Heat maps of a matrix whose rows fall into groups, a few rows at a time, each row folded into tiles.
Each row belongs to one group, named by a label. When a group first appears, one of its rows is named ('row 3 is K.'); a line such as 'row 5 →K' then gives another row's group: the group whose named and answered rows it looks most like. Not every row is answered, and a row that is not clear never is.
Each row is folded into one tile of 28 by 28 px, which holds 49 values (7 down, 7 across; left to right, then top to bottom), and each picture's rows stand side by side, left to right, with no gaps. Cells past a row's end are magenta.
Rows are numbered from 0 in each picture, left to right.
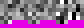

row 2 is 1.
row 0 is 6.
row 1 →6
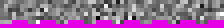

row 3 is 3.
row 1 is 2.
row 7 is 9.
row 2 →6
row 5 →3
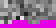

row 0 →1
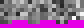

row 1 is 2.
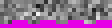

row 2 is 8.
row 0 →9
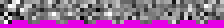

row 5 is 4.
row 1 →9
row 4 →1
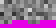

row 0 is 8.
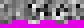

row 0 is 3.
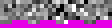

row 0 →4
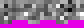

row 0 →9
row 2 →9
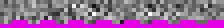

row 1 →1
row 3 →6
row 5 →6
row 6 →6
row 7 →4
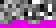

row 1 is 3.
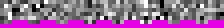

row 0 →2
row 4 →1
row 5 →1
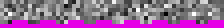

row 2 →6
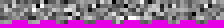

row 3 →4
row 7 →4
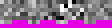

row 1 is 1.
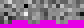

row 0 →9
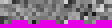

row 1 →6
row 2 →6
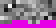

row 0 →4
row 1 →1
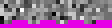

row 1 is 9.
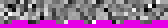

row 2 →6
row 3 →6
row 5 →4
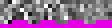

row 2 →2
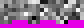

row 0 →9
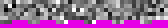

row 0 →4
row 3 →6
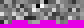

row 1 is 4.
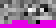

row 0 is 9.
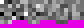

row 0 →8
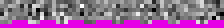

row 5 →9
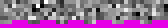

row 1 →4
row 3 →2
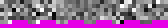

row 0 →2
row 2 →1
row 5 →4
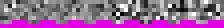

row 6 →9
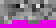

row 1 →4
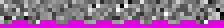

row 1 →6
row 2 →4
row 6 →3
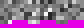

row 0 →6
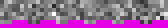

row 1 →9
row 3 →1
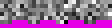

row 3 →9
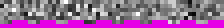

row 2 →3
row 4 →9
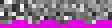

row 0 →3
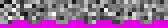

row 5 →2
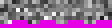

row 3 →1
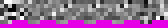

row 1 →8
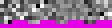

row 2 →2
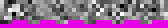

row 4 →6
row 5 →9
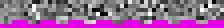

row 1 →2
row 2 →8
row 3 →3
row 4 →4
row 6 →8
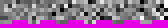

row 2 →4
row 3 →8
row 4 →4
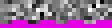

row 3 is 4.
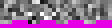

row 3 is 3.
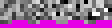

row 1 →9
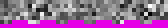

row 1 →3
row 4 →6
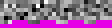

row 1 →4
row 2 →3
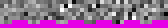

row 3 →4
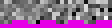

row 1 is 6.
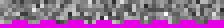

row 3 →1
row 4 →3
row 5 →9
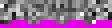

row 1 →6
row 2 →9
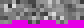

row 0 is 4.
